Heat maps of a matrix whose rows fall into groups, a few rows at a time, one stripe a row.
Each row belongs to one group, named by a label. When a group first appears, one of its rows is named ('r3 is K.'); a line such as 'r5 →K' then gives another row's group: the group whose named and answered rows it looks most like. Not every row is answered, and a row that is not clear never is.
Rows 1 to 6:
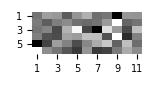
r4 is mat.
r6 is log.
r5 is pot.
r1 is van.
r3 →mat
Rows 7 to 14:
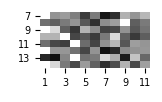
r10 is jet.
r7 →log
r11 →pot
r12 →log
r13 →pot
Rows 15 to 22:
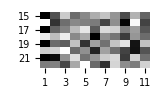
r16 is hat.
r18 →jet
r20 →jet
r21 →pot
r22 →mat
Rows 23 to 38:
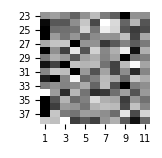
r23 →van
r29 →van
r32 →pot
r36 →pot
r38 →jet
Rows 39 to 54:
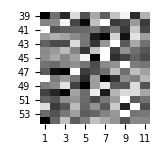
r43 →pot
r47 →pot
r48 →log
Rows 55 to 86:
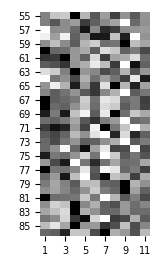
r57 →log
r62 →mat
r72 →mat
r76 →pot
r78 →mat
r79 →van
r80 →van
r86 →mat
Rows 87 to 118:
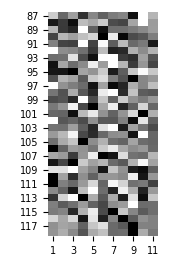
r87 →hat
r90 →jet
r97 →log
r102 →hat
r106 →pot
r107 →mat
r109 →jet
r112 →mat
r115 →mat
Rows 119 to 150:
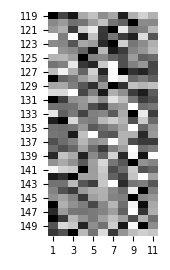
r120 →van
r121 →mat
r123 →mat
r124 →log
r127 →jet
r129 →log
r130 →jet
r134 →pot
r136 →mat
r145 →van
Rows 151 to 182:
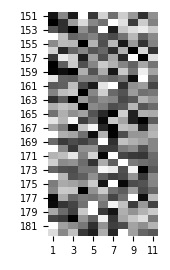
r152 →pot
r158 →pot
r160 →hat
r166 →jet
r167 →mat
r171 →jet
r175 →jet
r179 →mat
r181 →log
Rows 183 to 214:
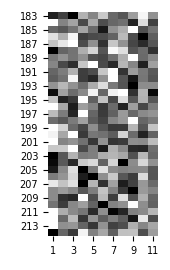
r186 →jet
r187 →jet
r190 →mat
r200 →jet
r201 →log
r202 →jet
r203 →pot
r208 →van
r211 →log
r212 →hat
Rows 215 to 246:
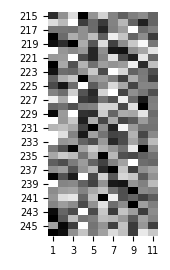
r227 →jet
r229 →pot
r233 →log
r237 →mat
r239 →log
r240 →van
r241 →jet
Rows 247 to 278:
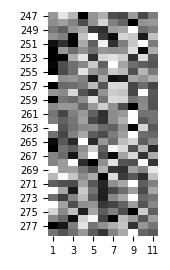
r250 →mat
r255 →pot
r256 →log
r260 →van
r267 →mat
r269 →log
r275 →hat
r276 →mat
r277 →pot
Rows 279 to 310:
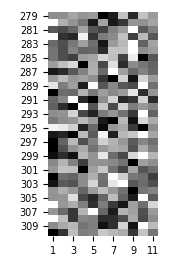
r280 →log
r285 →mat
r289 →hat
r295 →jet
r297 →pot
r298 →pot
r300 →van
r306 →log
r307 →mat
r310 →pot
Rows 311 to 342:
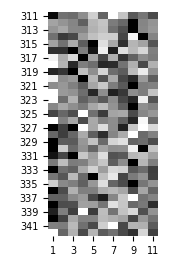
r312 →van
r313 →van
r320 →hat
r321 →van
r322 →log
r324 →van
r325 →pot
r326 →hat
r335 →van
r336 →pot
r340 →pot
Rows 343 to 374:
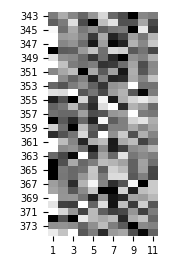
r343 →van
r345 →hat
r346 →log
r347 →log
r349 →log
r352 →log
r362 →log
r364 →pot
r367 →mat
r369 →log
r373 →van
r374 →jet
